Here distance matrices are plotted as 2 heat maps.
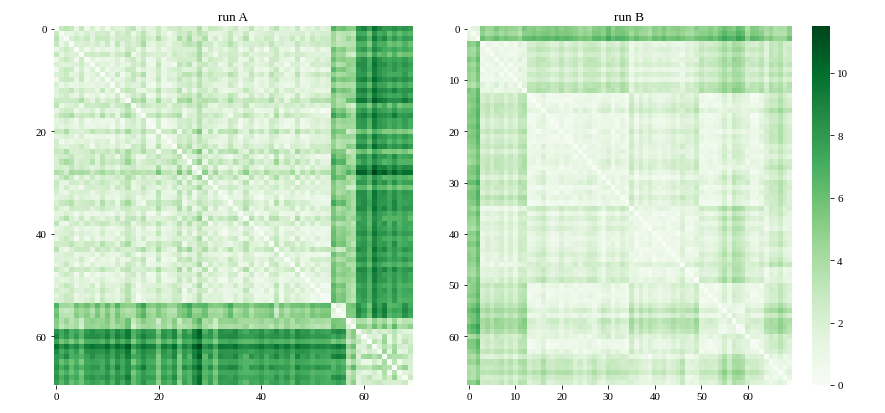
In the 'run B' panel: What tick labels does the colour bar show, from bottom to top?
0, 2, 4, 6, 8, 10
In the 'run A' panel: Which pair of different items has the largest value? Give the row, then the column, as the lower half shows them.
62, 28
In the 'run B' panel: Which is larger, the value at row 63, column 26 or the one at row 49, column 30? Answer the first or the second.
the second
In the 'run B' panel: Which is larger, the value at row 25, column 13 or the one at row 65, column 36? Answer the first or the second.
the second
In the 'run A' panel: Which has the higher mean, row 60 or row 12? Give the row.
60
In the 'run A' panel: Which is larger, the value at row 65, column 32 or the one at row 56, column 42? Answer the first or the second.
the first
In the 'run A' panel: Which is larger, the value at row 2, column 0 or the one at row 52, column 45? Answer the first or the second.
the first
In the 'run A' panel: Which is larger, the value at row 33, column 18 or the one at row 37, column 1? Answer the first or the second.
the second
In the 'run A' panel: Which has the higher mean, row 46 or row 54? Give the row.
54
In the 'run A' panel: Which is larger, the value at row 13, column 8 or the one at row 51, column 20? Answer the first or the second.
the second
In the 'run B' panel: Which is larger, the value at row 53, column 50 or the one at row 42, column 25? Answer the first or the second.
the second
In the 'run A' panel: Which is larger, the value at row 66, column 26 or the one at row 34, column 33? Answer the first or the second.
the first
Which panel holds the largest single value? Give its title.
run A
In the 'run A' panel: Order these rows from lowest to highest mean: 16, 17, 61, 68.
16, 17, 61, 68
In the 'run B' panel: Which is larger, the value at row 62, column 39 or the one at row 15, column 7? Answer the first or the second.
the second
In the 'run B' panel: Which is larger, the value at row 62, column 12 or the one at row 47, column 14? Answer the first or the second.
the first
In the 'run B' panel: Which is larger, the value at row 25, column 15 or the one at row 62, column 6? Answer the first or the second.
the second
